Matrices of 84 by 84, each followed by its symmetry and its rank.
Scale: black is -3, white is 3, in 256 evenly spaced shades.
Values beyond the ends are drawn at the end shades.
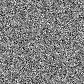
antisymmetric, full rank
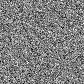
antisymmetric, full rank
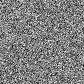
neither, full rank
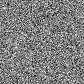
antisymmetric, full rank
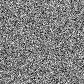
antisymmetric, full rank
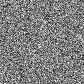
neither, full rank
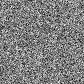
neither, full rank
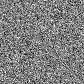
antisymmetric, full rank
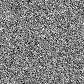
antisymmetric, full rank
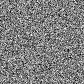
neither, full rank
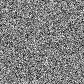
neither, full rank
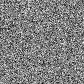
antisymmetric, full rank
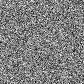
neither, full rank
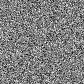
antisymmetric, full rank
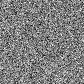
neither, full rank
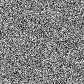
neither, full rank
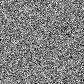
neither, full rank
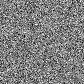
antisymmetric, full rank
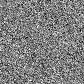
antisymmetric, full rank
